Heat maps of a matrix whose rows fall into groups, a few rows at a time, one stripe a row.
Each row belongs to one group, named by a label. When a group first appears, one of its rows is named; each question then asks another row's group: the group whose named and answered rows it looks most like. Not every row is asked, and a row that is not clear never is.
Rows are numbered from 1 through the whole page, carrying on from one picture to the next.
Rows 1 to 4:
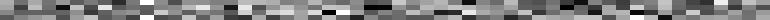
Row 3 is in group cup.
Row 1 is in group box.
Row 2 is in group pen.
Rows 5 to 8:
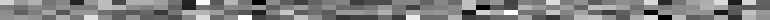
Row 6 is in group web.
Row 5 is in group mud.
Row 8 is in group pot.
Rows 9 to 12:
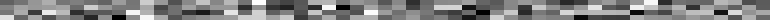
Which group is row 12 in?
box
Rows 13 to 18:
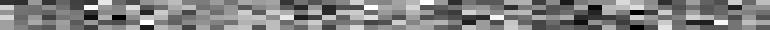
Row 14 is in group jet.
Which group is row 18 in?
cup
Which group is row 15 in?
cup
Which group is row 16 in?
box
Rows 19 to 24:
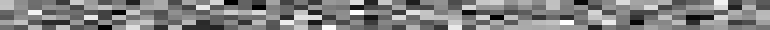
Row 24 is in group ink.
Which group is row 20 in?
mud
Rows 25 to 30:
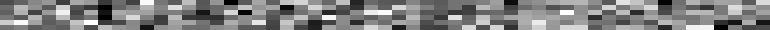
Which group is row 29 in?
jet
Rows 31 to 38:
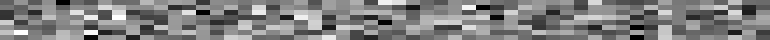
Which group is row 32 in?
web
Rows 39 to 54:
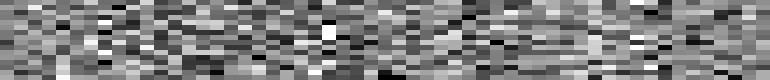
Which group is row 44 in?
pen
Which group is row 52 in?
web
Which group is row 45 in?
ink
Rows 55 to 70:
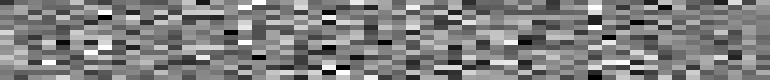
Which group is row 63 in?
pen
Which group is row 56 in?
pot
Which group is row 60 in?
pot
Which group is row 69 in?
cup
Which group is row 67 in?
pen
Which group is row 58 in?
ink
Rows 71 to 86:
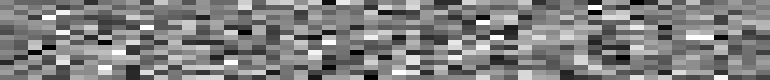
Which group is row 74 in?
pen
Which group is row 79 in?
ink
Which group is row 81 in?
mud
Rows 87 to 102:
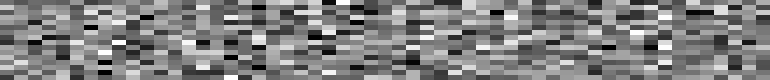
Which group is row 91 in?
mud
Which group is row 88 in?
mud
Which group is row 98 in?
pen
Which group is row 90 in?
cup
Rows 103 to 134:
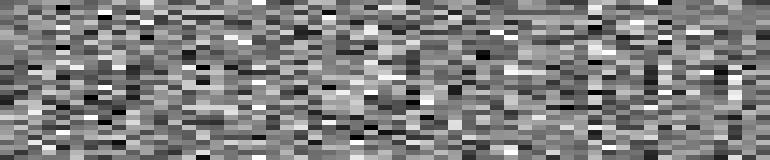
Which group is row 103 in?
web
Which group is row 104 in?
pot
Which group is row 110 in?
cup
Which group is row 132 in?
pen
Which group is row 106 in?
ink
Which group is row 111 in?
pot
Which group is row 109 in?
box
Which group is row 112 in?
pot
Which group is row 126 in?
jet
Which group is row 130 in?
mud
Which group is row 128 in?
pot
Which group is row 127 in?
ink
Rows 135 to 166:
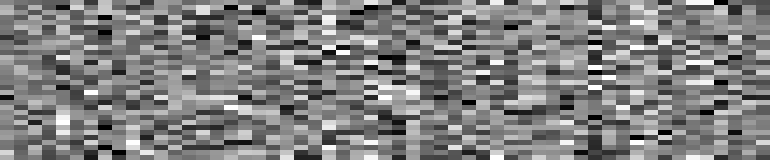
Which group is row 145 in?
cup
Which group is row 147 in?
box
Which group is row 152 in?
pot
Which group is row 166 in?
box
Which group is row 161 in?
pot
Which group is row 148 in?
pot
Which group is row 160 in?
ink
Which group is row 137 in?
mud
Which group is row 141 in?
ink
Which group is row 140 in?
web
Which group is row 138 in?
ink
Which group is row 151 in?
box
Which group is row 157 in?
web
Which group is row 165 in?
box
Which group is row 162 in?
cup
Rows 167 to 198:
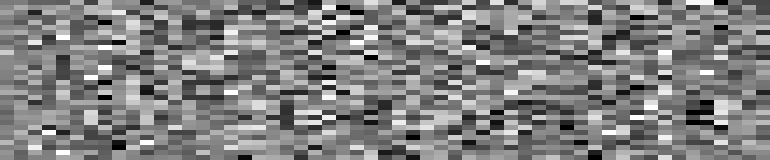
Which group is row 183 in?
ink
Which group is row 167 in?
box
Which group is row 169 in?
mud
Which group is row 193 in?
pen
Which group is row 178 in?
pen
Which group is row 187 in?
web
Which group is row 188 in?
web
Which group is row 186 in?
ink
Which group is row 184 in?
cup
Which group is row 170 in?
cup
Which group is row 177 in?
jet
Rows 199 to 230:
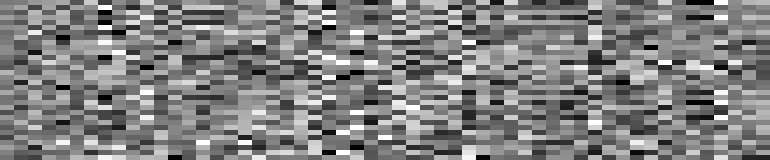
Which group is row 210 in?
ink
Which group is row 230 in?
web
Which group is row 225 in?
cup
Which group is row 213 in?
mud
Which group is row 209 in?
mud
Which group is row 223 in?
pot
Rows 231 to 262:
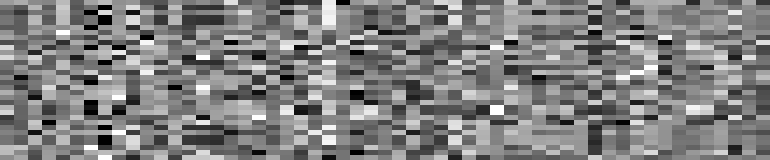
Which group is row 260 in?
jet
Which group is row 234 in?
ink
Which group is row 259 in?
ink
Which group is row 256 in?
ink
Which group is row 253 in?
box
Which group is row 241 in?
mud
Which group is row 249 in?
mud
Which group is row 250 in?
mud
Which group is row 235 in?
ink
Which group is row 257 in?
mud
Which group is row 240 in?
box
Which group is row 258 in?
ink
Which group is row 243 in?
ink
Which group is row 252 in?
box
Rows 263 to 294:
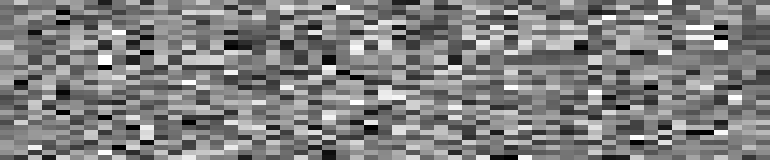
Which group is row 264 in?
cup
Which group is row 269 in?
mud
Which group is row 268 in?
box
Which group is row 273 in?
cup
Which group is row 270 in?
box
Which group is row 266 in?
web
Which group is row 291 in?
cup
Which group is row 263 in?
jet
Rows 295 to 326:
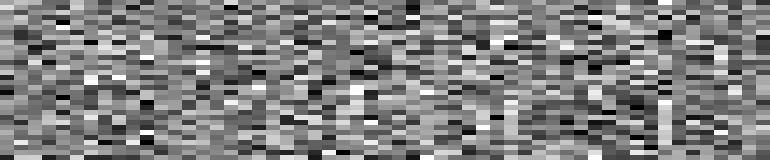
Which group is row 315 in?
cup
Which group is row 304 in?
web
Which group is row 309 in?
mud
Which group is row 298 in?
pot
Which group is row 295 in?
jet
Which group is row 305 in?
mud
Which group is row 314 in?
pot
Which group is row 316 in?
cup
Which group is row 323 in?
jet
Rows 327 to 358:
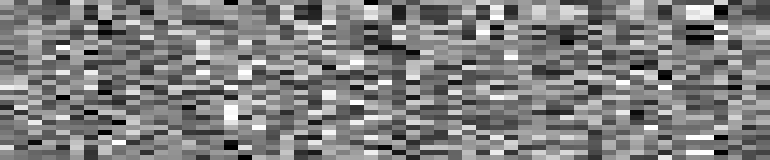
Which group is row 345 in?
ink
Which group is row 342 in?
pot
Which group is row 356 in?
pen
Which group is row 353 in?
ink
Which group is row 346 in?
pen
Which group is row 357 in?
box
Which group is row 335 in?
pen
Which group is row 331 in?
ink
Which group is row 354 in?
box
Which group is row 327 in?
pen
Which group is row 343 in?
pen
